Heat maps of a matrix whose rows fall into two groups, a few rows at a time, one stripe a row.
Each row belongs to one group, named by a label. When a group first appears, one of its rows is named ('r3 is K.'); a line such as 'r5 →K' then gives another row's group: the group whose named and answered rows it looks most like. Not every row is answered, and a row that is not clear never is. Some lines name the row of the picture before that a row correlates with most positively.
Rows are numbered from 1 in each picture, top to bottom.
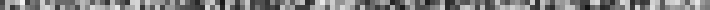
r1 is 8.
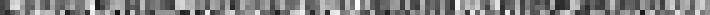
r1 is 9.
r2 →9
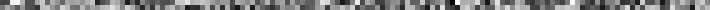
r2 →8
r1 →9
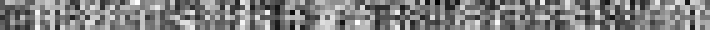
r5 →9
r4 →8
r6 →9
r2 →8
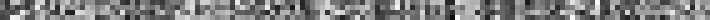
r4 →9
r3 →8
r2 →9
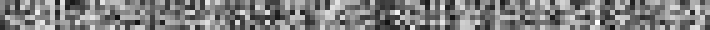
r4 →8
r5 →9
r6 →8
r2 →8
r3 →9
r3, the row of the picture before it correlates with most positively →2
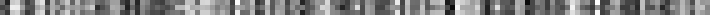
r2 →9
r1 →9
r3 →9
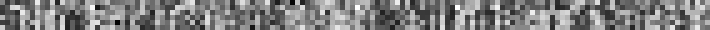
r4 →8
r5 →8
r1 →9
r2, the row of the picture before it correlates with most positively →2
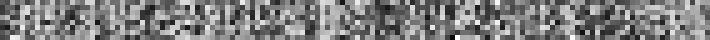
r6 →8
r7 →8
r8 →9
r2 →8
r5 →9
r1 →9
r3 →8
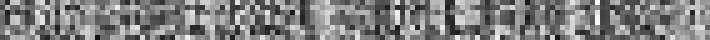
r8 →9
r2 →8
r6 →8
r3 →9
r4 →9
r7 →8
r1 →9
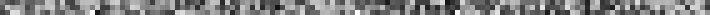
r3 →9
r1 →8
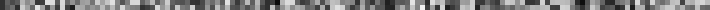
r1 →8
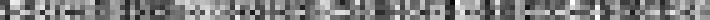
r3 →8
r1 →9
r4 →9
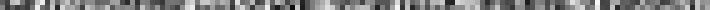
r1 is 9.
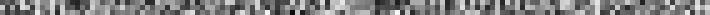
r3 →9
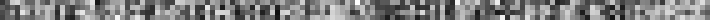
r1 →9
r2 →8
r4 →8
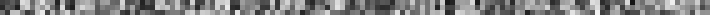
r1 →8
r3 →9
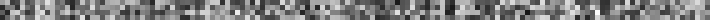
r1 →8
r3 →9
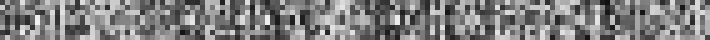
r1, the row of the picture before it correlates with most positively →1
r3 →8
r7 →8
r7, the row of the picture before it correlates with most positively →4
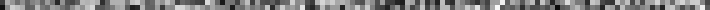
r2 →9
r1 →8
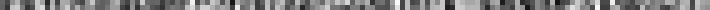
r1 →9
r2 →9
